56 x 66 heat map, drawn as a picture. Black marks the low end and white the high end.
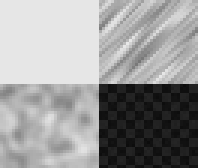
The table splits into 2 rows of 2 panels. Panel 1,1: very high, flat. Panel 1,2: high, slanting up to the right. Panel 2,1: high, blotchy. Panel 2,2: very low, checkered, faint in contrast.
